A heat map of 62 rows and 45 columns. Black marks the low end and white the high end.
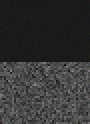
The table splits into 2 rows of 1 panel. Panel 1,1: very low, flat. Panel 2,1: low, fine-grained.
